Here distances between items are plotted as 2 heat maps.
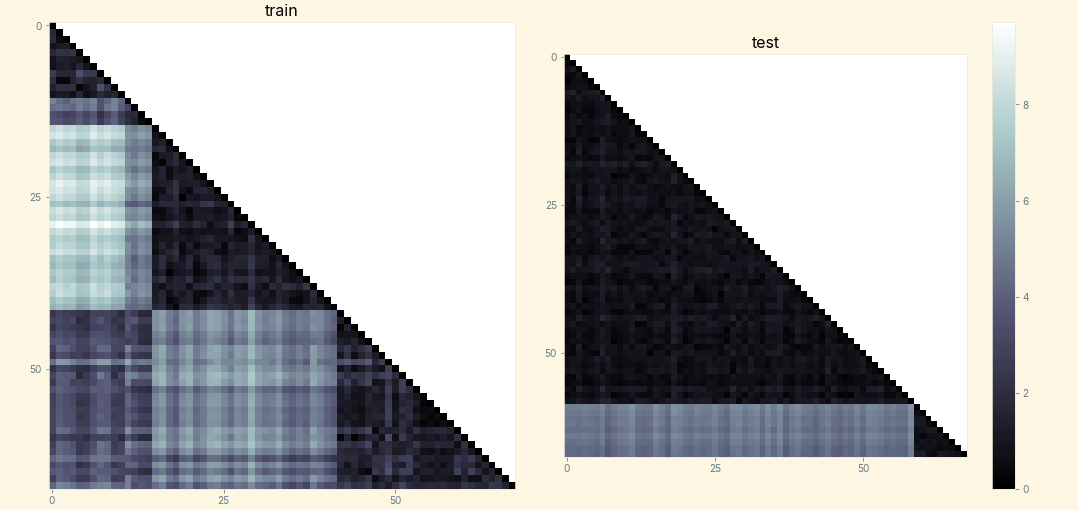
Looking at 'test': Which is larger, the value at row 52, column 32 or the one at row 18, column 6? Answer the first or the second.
the second
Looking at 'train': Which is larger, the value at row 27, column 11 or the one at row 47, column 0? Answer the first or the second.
the first
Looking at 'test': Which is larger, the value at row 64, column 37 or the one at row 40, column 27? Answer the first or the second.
the first
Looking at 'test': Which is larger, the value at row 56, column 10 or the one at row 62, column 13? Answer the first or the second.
the second
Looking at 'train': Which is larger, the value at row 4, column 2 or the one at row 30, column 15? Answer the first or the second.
the first
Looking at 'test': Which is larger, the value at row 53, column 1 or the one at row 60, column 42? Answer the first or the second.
the second
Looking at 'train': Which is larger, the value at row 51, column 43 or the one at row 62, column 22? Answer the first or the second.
the second
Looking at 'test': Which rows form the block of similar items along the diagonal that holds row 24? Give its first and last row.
0 to 58
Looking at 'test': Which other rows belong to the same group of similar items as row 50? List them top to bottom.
0, 1, 2, 3, 4, 5, 6, 7, 8, 9, 10, 11, 12, 13, 14, 15, 16, 17, 18, 19, 20, 21, 22, 23, 24, 25, 26, 27, 28, 29, 30, 31, 32, 33, 34, 35, 36, 37, 38, 39, 40, 41, 42, 43, 44, 45, 46, 47, 48, 49, 51, 52, 53, 54, 55, 56, 57, 58
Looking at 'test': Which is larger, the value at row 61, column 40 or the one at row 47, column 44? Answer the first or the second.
the first
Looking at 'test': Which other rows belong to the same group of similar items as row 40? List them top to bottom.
0, 1, 2, 3, 4, 5, 6, 7, 8, 9, 10, 11, 12, 13, 14, 15, 16, 17, 18, 19, 20, 21, 22, 23, 24, 25, 26, 27, 28, 29, 30, 31, 32, 33, 34, 35, 36, 37, 38, 39, 41, 42, 43, 44, 45, 46, 47, 48, 49, 50, 51, 52, 53, 54, 55, 56, 57, 58
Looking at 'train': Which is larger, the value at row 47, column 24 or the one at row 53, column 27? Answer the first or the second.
the first
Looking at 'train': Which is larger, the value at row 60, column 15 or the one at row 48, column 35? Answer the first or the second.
the first
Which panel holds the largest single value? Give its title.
train
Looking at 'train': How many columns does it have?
68
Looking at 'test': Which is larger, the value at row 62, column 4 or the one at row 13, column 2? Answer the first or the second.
the first
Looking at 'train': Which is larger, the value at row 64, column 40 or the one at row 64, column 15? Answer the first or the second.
the second
